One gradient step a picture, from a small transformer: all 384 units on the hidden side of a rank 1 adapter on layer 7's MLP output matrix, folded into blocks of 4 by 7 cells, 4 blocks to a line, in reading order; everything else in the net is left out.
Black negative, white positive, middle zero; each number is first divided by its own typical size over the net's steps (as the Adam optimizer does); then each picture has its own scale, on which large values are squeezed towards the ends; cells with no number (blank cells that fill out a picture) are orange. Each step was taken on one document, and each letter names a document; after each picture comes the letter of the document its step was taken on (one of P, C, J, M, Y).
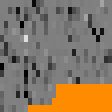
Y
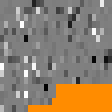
Y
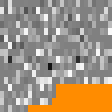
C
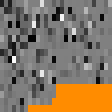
C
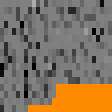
Y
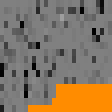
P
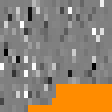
Y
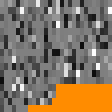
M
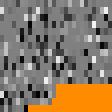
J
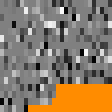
J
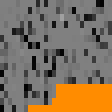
P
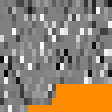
J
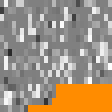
J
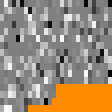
J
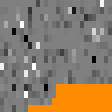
P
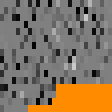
M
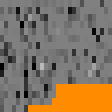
Y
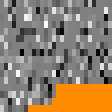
J
